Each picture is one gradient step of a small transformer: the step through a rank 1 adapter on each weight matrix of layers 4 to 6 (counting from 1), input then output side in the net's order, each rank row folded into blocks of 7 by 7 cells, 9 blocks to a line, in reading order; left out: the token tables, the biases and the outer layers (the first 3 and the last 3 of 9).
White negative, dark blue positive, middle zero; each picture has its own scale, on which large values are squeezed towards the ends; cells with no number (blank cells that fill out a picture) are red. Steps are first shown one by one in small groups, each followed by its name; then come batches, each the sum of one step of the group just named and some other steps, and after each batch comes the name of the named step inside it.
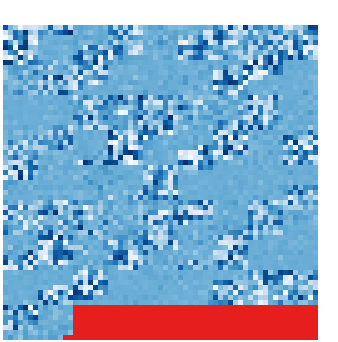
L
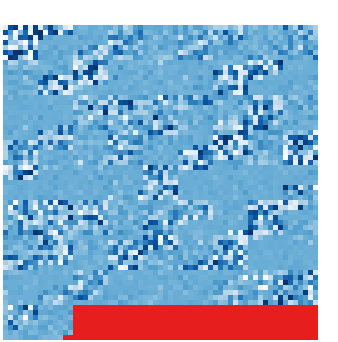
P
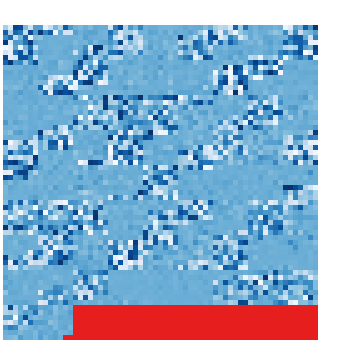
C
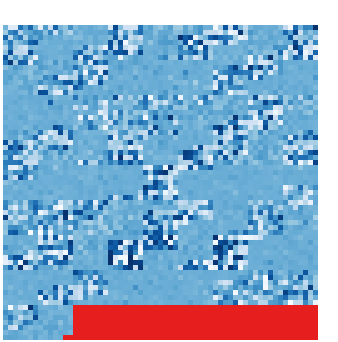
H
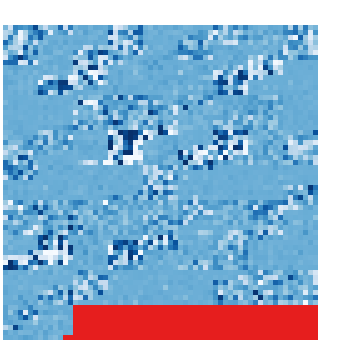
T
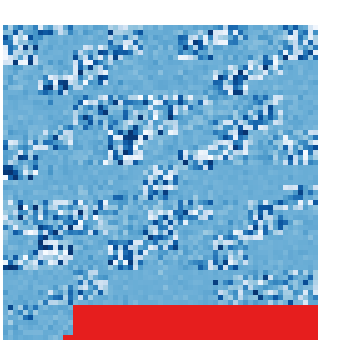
T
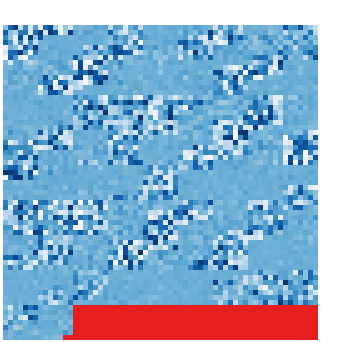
P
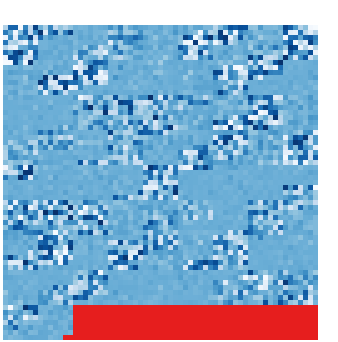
P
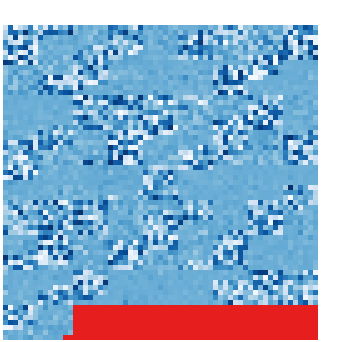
L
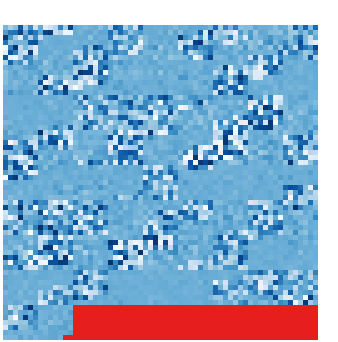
C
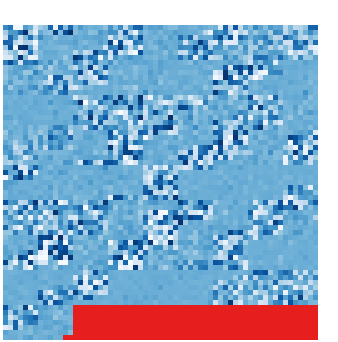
L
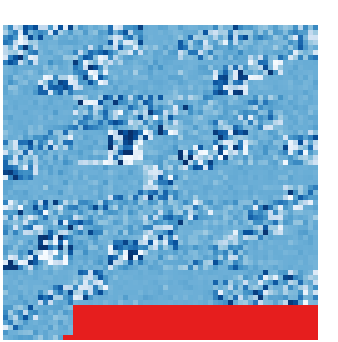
T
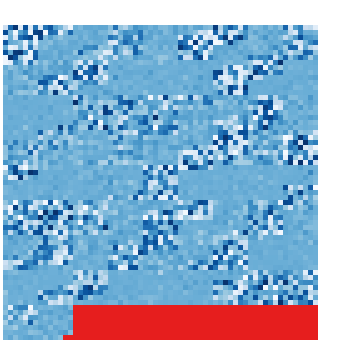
P
